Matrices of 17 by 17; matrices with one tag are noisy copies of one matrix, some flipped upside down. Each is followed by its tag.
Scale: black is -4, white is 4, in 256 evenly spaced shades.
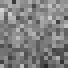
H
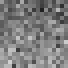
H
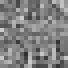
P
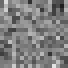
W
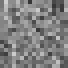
W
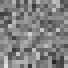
W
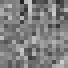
P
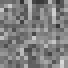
P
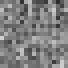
P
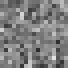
P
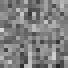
P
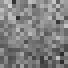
H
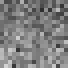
H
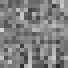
P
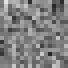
W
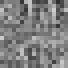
P
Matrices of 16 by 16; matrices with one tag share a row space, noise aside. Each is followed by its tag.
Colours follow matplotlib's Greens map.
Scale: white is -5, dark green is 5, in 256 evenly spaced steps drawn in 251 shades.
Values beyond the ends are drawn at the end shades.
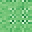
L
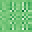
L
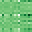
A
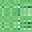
A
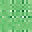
L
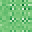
L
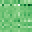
A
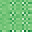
L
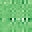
L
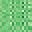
L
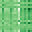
A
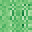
L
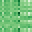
A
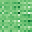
A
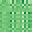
L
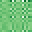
L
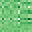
A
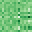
A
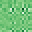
L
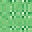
L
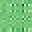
L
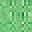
L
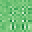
L
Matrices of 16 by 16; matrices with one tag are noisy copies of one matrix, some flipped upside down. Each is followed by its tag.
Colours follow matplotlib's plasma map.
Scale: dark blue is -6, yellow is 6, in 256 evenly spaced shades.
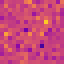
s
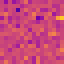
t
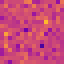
s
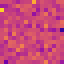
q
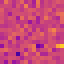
t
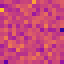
q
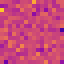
q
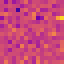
t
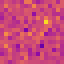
s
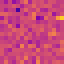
t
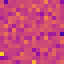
q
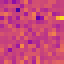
t
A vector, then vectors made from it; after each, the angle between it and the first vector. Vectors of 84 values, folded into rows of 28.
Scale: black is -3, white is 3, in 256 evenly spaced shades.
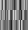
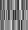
nearly opposite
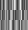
nearly opposite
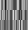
nearly parallel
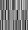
orthogonal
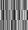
orthogonal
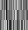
orthogonal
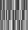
nearly opposite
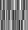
nearly opposite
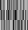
partly opposed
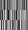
partly opposed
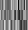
orthogonal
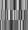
nearly parallel
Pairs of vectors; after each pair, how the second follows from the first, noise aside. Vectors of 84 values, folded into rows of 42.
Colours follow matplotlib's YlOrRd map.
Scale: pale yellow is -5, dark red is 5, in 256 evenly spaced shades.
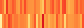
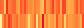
copied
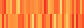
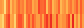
shuffled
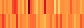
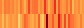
shuffled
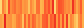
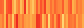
shuffled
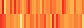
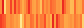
copied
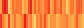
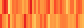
copied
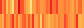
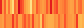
copied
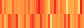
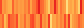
copied
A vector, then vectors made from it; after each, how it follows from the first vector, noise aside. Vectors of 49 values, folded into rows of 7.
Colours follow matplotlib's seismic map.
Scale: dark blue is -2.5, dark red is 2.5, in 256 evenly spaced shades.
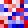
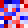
reversed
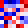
reversed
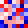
sign-scrambled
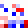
partly zeroed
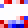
partly zeroed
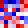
reversed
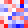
shrunk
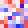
shrunk
